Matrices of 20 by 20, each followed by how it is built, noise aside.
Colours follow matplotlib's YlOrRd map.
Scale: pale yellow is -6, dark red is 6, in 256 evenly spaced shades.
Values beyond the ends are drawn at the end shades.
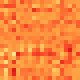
low rank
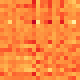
low rank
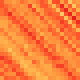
Toeplitz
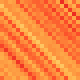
Toeplitz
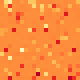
sparse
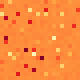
sparse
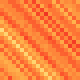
Toeplitz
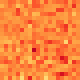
low rank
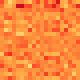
low rank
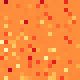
sparse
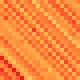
Toeplitz
